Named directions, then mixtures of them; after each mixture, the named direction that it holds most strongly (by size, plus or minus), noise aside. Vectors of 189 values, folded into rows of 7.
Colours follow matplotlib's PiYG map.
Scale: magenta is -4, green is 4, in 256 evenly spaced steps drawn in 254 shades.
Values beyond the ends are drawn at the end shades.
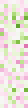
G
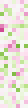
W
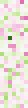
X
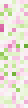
W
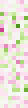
G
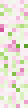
W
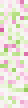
G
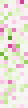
X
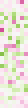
G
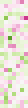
X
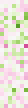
G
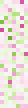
X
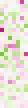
W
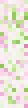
G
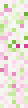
W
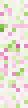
W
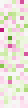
X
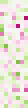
G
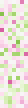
G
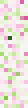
X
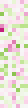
W
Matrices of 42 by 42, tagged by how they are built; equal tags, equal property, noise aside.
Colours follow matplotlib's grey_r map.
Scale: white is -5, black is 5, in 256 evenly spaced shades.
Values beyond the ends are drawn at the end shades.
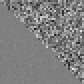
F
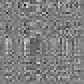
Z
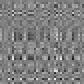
Z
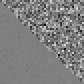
F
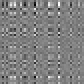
Z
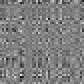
Z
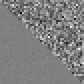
F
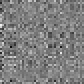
Z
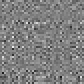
Z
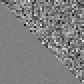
F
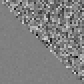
F
